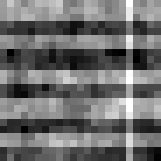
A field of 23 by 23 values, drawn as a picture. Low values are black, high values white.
Stripes running across repeat 5 times from top to bottom. The grain runs across in streaks. No overall slope runs across the table. Column 19 differs from the columns beside it.
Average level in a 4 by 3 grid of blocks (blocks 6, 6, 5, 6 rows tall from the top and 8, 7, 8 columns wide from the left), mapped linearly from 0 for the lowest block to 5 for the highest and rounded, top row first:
3 2 3 / 1 1 2 / 2 2 5 / 0 1 0
